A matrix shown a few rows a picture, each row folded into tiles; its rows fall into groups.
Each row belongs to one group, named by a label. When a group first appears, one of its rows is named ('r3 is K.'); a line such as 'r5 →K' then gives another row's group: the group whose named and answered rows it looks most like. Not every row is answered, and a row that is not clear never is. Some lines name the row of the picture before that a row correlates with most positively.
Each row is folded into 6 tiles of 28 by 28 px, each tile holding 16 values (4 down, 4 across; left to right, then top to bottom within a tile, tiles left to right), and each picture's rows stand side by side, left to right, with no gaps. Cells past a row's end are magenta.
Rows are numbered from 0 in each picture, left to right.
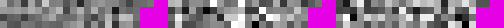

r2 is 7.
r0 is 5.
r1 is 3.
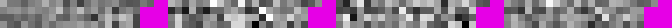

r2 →7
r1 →3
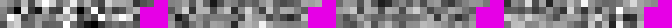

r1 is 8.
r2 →8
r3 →7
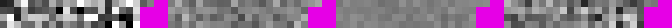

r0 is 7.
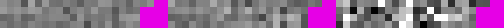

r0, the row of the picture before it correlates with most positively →3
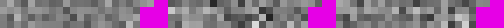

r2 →5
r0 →5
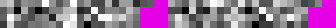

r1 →3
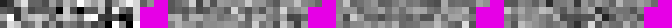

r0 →7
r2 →5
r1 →7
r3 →8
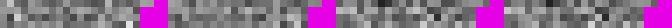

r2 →8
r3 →8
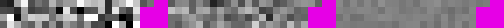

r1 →8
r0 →7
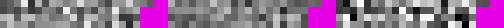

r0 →7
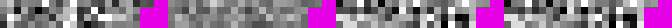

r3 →7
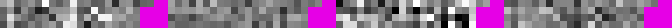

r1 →5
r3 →8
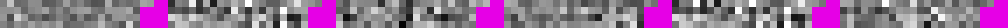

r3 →5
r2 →8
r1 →7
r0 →5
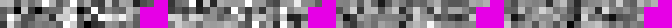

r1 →7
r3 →8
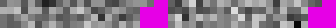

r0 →8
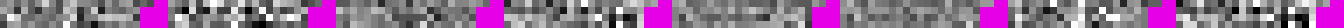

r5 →5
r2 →8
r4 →5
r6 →3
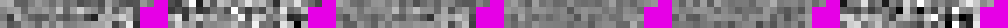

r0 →5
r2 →5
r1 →7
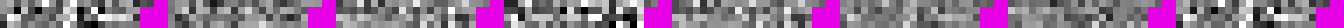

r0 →3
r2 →7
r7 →3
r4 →7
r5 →3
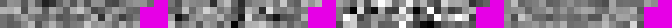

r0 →8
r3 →5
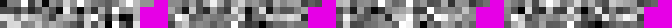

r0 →7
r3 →3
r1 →3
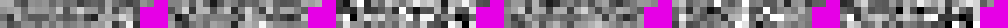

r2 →7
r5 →7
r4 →3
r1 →8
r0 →5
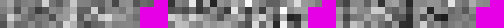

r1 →7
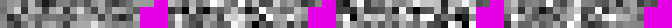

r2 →7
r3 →3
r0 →8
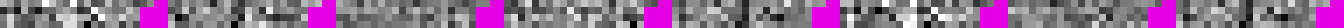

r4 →8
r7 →8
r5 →3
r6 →8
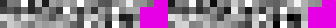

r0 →7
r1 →7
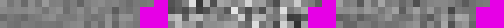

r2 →5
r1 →7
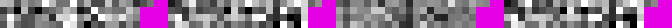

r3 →7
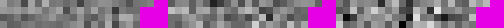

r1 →8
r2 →8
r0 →5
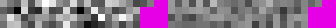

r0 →3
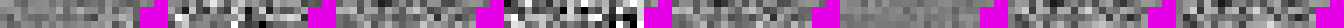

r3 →7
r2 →8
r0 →5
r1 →3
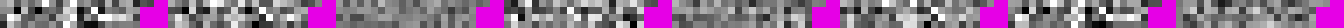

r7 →8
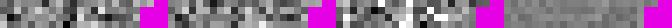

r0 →8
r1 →8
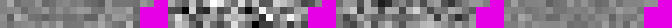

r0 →5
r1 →3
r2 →8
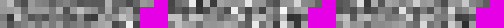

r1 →7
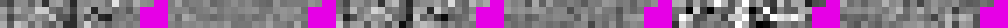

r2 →8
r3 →5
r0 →8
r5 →5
